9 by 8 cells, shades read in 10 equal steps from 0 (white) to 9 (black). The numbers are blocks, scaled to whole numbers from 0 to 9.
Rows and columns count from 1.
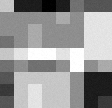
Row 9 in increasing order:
1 2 2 2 4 6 7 8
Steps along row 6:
down up same down down up down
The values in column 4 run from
0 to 9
